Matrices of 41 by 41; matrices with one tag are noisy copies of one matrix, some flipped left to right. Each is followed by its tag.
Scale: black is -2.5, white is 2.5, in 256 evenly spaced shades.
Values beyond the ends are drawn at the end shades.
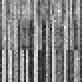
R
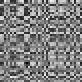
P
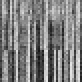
R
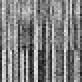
R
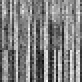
R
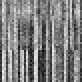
R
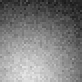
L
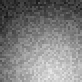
L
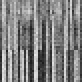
R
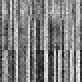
R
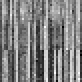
R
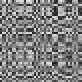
P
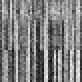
R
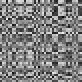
P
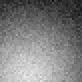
L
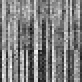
R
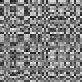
P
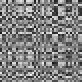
P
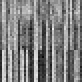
R
